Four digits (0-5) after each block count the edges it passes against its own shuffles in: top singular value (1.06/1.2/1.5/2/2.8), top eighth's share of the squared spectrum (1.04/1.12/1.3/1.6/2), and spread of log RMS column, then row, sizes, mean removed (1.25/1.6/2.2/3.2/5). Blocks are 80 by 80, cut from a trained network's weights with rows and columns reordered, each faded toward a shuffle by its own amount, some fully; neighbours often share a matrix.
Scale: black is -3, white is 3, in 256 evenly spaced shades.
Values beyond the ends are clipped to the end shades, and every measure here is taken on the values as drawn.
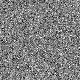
0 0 0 0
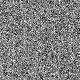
0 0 0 0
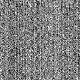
3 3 1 2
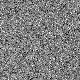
0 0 0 0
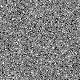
0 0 0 0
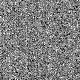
1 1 0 0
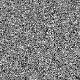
2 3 2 0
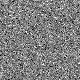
0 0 0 0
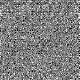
2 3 3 1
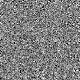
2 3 2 2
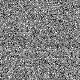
1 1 1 0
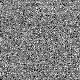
1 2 1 0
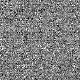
2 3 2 1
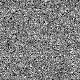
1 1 0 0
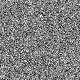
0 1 0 0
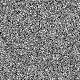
1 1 0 0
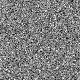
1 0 0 0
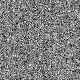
1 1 0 0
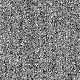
1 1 0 0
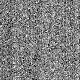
2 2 0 0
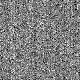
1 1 0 0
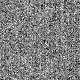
2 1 0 0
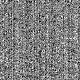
3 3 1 2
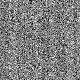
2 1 0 0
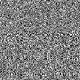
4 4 1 3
